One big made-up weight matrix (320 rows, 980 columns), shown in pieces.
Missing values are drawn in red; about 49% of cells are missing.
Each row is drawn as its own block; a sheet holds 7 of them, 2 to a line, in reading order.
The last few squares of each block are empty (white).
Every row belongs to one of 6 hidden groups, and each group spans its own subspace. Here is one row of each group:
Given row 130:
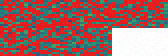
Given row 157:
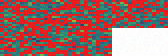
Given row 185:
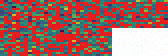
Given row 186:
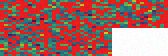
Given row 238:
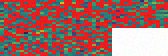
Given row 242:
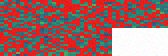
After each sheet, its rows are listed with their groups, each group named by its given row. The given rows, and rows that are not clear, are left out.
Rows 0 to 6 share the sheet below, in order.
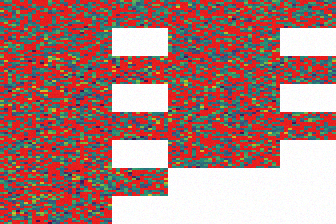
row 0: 238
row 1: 130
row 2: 186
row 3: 238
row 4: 238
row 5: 157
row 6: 130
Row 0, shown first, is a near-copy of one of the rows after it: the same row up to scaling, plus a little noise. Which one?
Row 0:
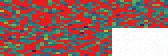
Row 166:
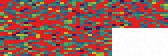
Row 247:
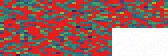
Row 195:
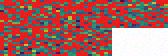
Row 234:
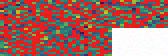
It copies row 234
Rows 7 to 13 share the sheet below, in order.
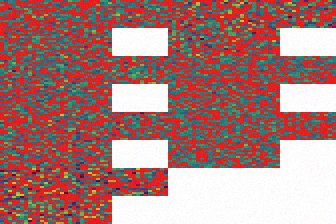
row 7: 186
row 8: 157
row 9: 185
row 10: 242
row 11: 238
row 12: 186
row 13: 185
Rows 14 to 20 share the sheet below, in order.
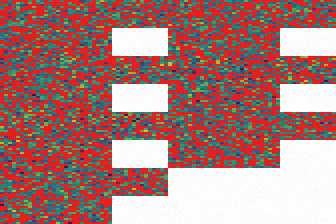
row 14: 186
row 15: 130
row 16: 157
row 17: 157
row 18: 186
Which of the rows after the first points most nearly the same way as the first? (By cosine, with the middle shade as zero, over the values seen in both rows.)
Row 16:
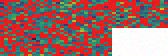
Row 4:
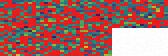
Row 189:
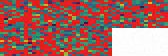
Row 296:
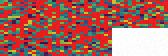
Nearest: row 296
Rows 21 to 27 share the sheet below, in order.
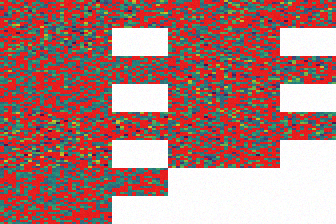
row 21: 238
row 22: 157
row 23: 186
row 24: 242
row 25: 238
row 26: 130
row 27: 186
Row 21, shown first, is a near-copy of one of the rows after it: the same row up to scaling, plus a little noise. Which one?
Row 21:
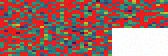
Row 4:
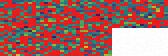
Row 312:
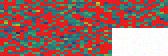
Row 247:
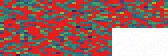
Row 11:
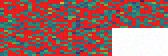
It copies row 312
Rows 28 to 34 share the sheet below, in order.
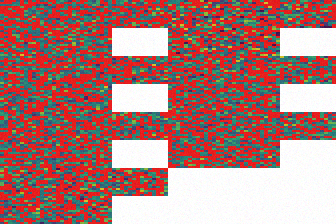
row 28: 242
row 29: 238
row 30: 242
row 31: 130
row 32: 242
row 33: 186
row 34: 157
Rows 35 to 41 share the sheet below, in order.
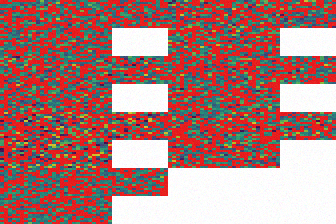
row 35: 185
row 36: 185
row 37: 186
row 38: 186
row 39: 130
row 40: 186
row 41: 157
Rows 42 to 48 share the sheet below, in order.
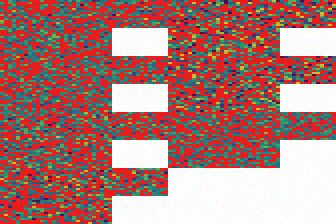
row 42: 186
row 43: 238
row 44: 242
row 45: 130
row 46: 130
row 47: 238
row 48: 238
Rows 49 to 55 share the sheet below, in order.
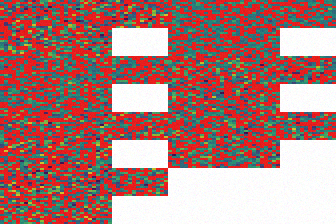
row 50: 157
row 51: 242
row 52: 186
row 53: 242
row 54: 130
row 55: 185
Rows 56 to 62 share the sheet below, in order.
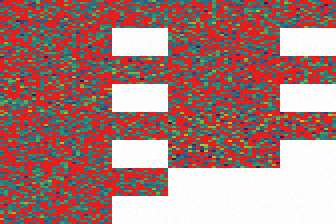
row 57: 238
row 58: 157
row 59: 157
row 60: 185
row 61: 238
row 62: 130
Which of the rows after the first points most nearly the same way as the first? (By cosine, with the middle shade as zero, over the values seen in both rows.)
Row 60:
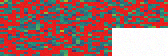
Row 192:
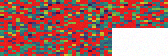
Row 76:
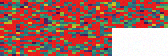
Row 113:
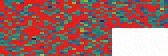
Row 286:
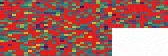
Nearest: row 192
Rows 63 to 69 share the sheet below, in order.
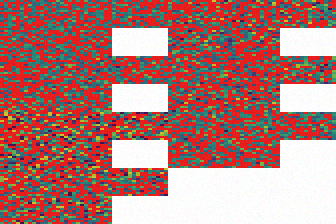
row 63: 157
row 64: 157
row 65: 238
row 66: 242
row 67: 185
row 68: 185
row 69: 242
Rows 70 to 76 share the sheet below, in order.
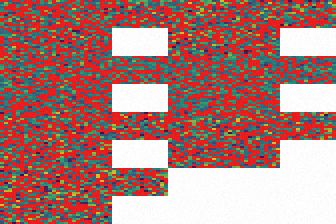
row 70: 186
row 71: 238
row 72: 185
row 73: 242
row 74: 157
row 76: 242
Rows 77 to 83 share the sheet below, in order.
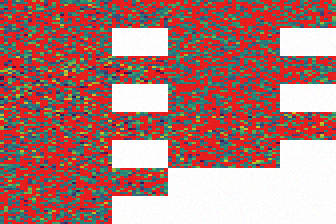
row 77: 185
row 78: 242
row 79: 186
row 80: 186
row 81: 157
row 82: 186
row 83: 186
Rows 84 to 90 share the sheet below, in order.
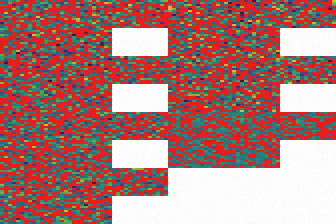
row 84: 242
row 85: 157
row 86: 242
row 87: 130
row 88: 130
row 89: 242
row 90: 242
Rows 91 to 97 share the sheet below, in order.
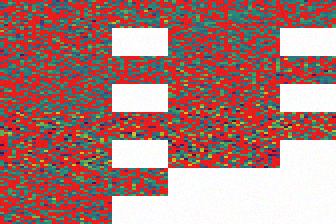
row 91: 242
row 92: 185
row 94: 238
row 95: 186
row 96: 238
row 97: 242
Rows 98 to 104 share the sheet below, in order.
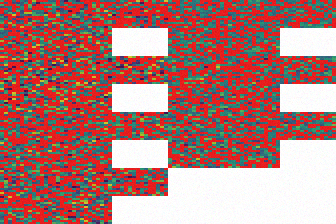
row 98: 185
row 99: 185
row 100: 130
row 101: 238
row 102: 186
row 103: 238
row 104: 242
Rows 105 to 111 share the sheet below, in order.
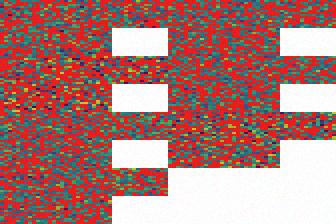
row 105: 185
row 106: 157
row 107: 238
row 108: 238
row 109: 186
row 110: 238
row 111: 130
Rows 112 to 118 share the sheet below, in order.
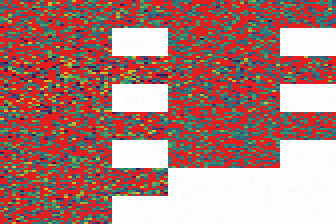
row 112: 186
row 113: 157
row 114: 238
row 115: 157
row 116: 130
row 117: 186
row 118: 242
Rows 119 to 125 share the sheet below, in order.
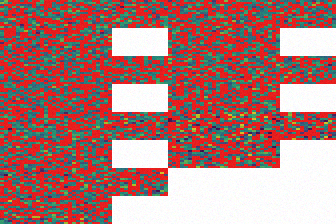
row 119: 185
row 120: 157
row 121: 238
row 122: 157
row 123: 185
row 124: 157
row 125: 242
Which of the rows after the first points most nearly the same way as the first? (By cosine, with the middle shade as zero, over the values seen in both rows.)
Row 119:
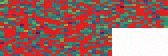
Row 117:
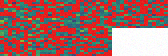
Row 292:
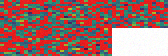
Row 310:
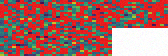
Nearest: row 117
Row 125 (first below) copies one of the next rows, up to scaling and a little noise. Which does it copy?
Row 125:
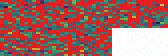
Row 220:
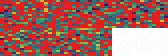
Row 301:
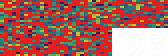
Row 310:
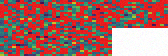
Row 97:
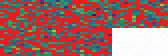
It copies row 97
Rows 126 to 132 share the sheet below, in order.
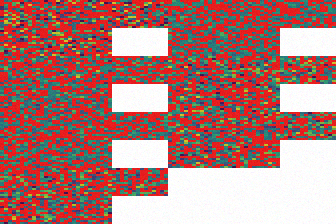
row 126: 157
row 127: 186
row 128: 242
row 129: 242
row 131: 186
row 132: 130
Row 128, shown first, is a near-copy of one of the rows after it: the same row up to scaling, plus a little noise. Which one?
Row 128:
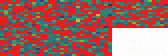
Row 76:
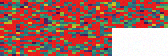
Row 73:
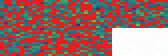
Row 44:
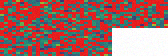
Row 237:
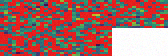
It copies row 237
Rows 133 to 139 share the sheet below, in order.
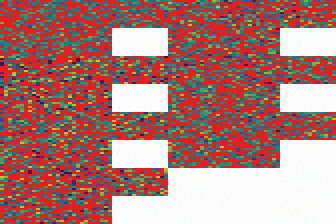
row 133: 186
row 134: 157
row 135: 157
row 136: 186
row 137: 157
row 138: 186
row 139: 157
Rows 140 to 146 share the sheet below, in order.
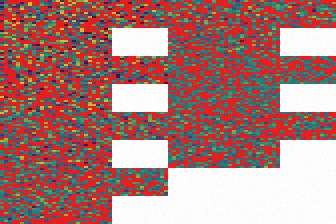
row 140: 157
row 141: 185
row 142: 185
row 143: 238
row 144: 242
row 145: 242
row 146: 242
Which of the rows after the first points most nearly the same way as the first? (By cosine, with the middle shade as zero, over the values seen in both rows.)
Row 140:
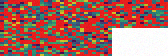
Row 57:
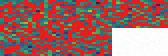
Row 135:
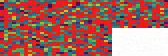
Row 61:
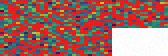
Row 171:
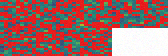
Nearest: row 135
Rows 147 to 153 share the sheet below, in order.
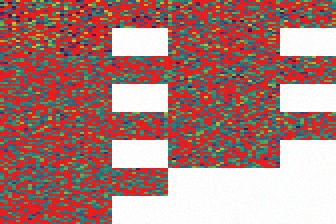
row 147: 185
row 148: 157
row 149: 242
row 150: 157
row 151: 157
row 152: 238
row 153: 185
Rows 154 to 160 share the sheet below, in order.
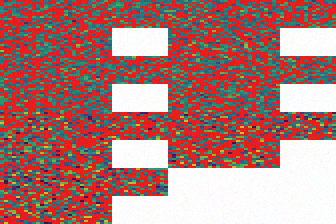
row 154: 130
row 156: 238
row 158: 130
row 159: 186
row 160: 238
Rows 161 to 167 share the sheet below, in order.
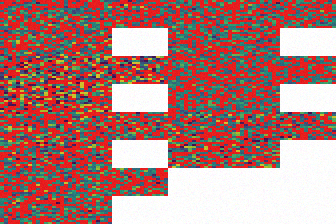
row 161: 130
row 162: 242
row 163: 130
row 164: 130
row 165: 185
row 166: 238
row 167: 238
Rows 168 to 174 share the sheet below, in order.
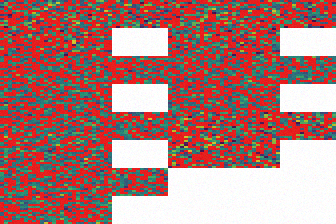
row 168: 185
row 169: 185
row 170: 238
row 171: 157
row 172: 186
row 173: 238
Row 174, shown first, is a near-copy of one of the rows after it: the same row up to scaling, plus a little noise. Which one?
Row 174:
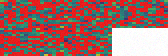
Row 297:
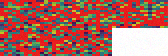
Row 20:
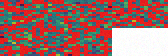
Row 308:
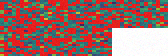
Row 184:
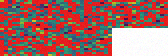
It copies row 184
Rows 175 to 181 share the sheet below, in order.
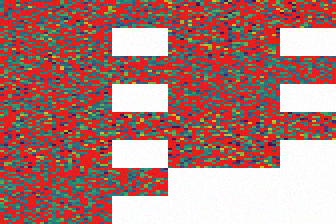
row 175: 238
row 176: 157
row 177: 238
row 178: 185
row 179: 157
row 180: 185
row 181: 186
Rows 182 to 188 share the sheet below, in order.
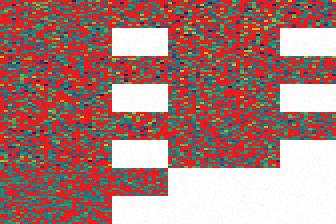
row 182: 242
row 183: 238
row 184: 130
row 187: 242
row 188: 238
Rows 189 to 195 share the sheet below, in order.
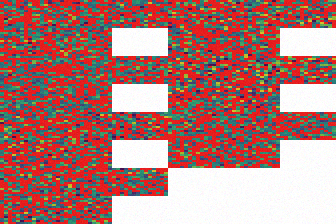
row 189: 186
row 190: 242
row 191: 186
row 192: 185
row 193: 238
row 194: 242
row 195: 238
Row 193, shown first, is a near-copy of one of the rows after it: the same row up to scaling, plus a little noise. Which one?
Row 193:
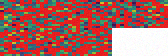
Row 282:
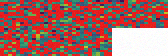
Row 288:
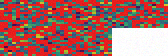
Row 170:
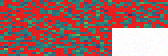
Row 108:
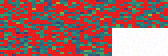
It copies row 288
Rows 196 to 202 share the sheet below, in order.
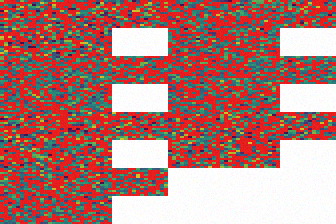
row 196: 238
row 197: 186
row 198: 157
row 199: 186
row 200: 130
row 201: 157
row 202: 242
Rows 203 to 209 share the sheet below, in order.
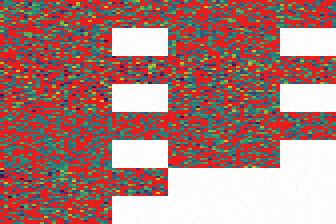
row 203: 157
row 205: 130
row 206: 185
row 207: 157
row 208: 242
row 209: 157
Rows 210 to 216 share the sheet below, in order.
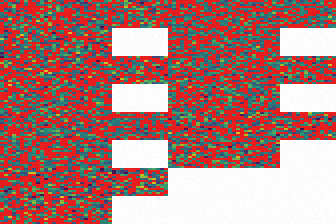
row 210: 130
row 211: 242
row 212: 157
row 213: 157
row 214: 185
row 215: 186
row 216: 186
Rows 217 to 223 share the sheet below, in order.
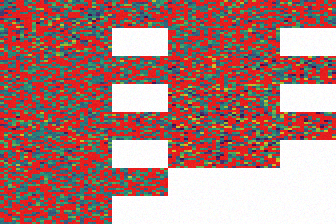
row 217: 185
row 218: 157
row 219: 186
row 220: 242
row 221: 242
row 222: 242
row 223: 242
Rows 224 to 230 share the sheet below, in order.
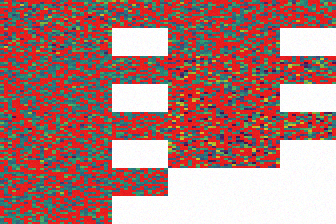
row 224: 238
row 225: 186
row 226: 186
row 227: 242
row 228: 242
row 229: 186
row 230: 185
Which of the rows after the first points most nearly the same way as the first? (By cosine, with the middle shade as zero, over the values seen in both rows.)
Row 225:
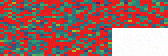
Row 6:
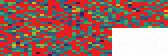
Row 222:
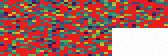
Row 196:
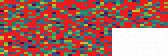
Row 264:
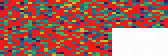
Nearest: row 264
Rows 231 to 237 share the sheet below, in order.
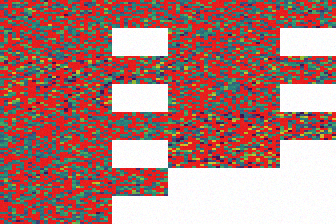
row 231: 242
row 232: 186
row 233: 186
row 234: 238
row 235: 185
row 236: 242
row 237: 242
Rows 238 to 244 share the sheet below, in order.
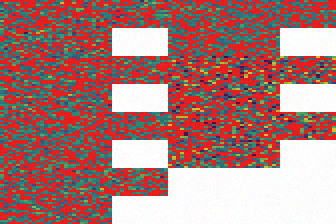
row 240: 186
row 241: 130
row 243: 242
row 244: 157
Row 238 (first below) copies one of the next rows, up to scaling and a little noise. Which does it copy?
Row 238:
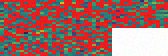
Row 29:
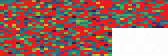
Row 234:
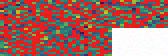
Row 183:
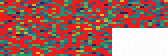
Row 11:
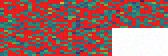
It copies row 11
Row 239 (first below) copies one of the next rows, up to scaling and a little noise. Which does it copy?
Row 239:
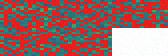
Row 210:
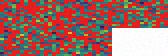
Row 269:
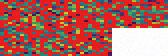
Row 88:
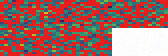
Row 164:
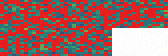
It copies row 164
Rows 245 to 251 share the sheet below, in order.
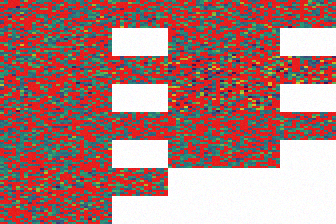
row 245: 130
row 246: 186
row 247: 238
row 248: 130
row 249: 130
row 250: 157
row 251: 185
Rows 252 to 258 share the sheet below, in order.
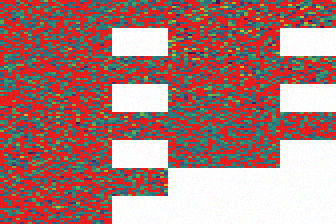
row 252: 186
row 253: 186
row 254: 242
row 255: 186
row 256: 186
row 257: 186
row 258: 242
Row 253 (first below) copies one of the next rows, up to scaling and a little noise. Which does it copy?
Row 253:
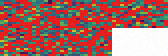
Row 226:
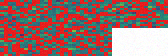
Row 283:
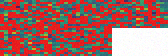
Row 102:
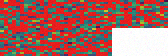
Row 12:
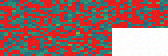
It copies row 226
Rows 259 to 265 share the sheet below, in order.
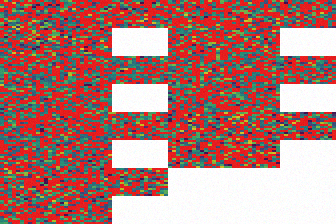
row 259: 186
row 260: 238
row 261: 238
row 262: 185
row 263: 186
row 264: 157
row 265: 186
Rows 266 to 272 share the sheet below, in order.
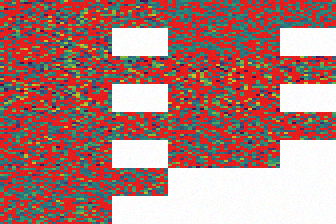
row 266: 186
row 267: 238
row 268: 238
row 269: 130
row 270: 238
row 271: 157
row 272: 186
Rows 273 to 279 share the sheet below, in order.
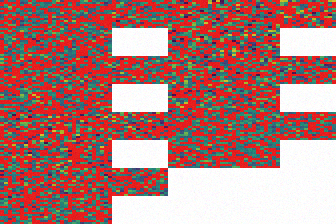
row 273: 157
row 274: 130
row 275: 157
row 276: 130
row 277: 186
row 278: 242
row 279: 157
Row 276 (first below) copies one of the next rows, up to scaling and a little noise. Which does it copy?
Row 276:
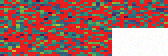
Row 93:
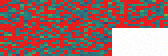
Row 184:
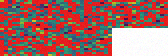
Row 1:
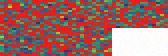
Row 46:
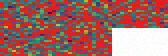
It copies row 46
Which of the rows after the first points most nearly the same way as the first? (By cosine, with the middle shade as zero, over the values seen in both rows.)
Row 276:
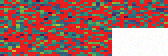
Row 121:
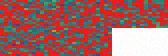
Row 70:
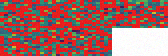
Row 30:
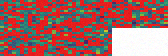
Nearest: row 121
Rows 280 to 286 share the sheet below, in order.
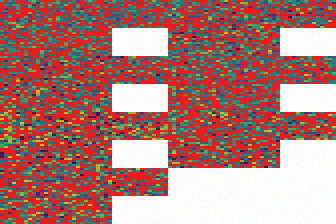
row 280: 185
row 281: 186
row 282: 238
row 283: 186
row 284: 185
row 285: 238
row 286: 185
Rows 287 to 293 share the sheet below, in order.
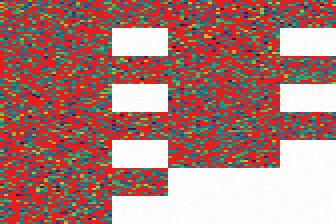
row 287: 157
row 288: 238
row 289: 157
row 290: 185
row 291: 157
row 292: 242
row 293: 185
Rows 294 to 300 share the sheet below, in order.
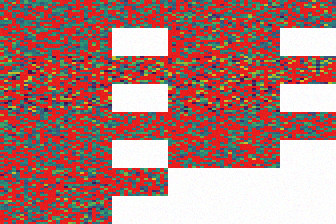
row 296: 186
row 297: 130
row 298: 185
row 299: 186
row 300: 242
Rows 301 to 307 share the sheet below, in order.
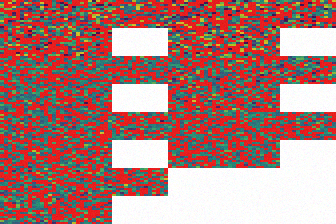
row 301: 242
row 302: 185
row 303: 186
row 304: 186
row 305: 157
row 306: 130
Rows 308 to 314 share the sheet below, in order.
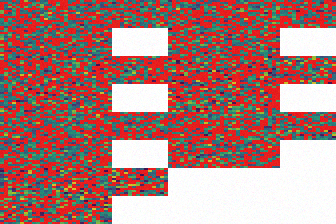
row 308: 130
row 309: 130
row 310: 242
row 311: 185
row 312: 238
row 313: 242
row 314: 157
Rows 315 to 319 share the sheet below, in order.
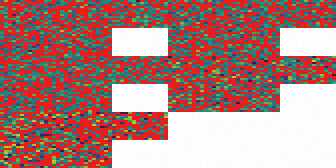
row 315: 185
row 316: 185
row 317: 238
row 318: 157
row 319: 238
